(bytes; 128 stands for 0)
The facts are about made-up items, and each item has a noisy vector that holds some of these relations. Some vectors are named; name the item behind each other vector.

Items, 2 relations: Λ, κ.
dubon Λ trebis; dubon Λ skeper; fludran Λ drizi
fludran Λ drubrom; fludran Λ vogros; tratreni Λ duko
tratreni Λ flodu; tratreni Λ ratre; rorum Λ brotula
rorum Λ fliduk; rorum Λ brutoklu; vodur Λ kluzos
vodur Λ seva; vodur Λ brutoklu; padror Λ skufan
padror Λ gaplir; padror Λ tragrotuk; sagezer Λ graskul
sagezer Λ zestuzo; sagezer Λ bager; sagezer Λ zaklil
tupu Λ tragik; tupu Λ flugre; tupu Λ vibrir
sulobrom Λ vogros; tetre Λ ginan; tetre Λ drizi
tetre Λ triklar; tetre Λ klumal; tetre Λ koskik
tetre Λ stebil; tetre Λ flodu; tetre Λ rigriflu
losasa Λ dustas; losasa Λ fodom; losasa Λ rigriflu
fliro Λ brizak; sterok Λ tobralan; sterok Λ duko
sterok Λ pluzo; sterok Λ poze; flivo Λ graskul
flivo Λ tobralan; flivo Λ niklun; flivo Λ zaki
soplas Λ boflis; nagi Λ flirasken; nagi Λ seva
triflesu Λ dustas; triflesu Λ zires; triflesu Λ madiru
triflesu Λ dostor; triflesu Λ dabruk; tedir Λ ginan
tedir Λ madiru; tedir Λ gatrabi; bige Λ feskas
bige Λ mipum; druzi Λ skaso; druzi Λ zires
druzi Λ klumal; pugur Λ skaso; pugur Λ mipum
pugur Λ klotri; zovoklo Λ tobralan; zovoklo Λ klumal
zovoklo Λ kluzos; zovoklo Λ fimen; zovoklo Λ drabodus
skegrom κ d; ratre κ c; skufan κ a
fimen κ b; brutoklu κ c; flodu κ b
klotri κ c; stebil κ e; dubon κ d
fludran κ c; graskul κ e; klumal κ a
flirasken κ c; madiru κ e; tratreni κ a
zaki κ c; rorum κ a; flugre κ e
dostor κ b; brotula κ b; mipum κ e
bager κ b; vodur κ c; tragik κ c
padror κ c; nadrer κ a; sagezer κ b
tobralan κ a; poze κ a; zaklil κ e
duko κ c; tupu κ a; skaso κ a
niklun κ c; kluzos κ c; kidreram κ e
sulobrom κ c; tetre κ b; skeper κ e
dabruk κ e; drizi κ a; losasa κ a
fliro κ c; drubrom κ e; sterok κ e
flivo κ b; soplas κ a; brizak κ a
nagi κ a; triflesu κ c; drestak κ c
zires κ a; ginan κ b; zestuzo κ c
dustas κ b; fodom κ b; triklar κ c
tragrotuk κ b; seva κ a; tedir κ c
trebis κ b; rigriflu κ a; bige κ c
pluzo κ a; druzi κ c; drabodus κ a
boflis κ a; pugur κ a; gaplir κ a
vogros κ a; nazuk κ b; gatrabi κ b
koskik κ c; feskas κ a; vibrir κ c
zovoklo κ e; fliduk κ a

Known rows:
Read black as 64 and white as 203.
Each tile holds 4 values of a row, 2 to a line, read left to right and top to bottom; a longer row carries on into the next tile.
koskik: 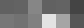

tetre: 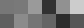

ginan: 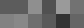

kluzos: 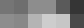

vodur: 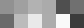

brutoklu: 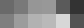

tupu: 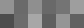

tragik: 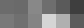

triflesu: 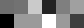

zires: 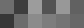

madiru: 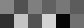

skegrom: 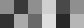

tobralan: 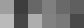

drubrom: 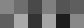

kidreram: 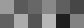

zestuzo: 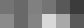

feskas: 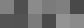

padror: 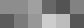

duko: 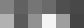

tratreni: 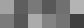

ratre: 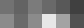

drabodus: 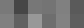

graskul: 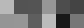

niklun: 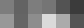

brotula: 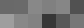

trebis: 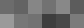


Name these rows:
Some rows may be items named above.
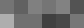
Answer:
bager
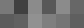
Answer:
klumal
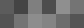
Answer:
rigriflu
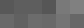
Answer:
drizi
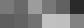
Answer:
klotri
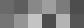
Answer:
seva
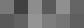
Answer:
klumal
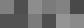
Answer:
feskas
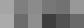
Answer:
sagezer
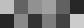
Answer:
mipum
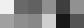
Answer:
sterok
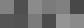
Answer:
feskas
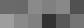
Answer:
brotula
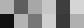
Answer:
dubon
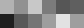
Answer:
bige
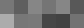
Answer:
fimen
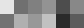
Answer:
zovoklo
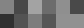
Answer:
skaso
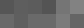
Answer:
drizi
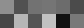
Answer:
dabruk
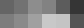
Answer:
flirasken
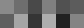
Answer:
drubrom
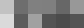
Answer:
flivo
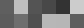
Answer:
fludran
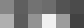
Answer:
duko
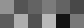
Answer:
stebil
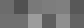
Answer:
fliduk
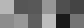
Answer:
graskul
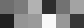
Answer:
tedir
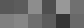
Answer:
ginan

